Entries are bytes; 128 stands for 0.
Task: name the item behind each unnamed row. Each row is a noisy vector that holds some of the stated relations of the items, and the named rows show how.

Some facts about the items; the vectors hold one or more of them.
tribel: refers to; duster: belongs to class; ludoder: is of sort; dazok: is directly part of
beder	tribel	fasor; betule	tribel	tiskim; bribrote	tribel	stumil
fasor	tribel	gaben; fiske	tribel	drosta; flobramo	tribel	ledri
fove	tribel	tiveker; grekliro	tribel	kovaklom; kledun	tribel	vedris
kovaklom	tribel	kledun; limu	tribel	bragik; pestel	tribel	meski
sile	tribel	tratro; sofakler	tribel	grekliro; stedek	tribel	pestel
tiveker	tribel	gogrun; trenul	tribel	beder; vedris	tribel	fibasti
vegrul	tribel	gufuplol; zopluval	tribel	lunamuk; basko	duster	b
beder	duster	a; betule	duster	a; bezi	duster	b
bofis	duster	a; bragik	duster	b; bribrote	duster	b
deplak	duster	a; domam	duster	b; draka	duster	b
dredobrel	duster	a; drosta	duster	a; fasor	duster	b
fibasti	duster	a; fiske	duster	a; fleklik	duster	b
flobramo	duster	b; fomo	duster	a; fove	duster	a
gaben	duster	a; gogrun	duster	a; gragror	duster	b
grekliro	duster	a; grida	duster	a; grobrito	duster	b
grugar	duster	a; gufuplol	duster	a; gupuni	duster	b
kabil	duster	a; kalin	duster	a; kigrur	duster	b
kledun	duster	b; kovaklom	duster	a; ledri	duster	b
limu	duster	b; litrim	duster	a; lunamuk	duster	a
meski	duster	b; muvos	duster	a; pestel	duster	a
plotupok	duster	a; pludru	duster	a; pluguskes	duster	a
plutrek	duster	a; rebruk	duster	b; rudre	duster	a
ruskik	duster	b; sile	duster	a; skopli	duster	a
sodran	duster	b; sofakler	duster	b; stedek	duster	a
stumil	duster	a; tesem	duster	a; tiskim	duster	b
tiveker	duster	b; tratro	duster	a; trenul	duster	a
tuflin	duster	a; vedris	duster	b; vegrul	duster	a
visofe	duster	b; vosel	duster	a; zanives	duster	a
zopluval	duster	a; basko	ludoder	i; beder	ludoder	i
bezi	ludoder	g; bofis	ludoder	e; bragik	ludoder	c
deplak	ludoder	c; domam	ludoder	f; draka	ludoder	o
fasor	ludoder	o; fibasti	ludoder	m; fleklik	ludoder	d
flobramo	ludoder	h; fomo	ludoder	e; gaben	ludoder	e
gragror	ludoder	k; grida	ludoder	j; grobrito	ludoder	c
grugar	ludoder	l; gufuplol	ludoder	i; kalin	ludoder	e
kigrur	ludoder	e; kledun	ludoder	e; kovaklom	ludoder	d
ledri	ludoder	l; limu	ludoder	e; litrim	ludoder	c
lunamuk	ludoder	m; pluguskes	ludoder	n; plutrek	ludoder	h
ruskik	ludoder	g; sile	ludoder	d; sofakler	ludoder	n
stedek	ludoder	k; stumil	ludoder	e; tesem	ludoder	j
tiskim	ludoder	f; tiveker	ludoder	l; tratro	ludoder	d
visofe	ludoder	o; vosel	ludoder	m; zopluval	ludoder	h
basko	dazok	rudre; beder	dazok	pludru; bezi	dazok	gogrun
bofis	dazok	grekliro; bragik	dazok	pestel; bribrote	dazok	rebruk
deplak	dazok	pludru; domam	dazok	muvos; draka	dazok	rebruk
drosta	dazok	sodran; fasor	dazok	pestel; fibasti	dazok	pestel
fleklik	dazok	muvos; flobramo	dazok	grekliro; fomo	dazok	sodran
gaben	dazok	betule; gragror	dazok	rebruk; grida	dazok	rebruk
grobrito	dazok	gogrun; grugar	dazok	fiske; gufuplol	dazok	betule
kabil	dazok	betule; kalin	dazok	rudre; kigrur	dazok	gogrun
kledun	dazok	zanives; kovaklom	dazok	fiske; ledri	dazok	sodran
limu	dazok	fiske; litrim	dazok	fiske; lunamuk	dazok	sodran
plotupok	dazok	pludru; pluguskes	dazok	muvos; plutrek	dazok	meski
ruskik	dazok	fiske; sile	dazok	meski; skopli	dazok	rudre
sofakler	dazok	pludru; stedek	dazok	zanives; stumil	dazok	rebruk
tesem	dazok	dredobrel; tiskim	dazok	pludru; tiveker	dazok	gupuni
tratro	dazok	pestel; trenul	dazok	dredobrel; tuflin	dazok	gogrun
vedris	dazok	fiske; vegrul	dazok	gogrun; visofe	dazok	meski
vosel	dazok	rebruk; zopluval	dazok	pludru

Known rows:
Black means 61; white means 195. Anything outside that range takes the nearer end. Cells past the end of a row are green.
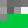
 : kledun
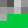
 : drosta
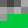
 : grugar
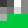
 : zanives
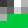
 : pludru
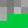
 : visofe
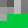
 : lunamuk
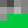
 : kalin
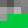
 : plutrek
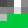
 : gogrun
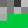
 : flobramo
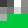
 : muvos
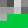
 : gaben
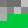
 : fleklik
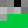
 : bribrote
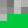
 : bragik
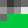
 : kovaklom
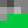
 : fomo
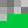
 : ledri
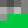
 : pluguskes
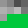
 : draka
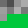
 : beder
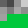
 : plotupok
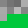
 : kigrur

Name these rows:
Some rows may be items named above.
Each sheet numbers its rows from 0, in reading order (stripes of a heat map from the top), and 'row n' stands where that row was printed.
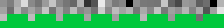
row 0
tiskim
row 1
ledri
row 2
kigrur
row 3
fiske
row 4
bribrote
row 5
tiveker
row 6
tesem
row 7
sofakler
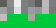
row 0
rebruk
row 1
lunamuk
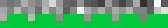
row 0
grobrito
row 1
tiskim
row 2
vedris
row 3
vegrul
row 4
grugar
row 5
grekliro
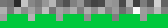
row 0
limu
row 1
fasor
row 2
tuflin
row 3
sile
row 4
fibasti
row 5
gufuplol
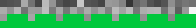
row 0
trenul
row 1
tratro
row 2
zopluval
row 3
vegrul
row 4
gragror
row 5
grida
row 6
kledun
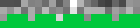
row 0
trenul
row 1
domam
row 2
meski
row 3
vosel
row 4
tesem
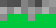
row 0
stedek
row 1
litrim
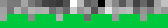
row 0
ruskik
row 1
vosel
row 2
pludru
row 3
sofakler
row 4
stumil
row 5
deplak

